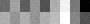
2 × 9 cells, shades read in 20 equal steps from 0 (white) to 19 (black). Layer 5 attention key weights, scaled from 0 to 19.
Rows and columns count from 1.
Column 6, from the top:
6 5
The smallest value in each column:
6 7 6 8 6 5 0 9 13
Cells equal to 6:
4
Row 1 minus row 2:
5 -1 6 0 7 1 1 1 6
